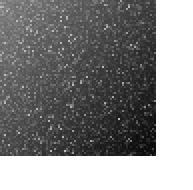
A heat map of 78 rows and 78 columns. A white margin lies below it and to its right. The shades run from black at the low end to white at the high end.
There are no regular stripes. Values rise toward the top left. The ninth with the lowest average is the bottom right. Neither half mirrors the other. No single row or column stands out from its neighbours. The ninth with the highest average is the top left. Overall the values sit about 30% of the way up the scale.
